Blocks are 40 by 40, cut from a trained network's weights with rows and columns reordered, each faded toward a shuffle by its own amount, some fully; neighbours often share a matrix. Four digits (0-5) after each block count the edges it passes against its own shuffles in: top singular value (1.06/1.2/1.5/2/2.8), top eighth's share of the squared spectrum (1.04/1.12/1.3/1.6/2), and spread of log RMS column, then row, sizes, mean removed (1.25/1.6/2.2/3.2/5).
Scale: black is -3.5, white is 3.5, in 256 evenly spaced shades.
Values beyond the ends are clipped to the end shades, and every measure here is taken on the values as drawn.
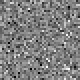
1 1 0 0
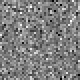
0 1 0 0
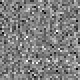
1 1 0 0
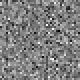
0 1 0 0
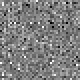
2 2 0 1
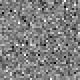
0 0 0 0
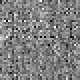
2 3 1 2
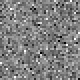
0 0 0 0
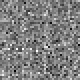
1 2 0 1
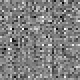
3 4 1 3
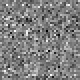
2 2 0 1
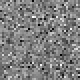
0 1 0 1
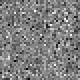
0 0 0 0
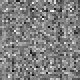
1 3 0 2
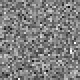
2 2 0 0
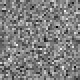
1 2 0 0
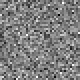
0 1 0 0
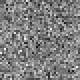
0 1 0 0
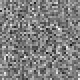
2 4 0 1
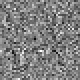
3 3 1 1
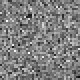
0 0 0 0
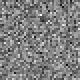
0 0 0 0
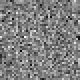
0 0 0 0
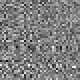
3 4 2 2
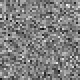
0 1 0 0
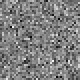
2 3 0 1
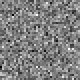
1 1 0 0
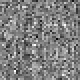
3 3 1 1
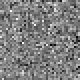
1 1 0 0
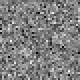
1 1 1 0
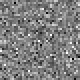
1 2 0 0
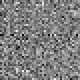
2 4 1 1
